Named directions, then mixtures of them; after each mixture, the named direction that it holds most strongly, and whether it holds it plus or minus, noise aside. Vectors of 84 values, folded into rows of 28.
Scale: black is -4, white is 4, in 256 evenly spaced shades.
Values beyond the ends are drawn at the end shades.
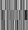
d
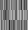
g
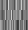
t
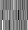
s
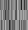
g, plus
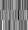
s, plus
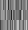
t, minus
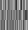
d, plus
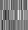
g, plus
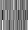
s, plus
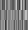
d, minus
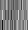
s, minus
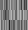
g, plus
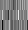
s, minus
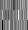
s, minus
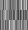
g, minus
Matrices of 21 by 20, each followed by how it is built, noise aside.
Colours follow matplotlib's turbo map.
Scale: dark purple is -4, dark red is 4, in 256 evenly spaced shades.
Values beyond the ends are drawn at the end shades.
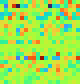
uneven rows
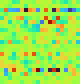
uneven rows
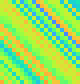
Toeplitz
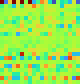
uneven rows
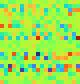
uneven rows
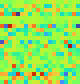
uneven rows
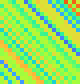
Toeplitz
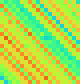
Toeplitz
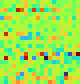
uneven rows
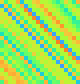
Toeplitz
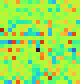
uneven rows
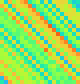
Toeplitz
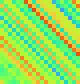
Toeplitz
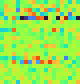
uneven rows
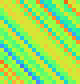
Toeplitz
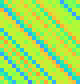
Toeplitz
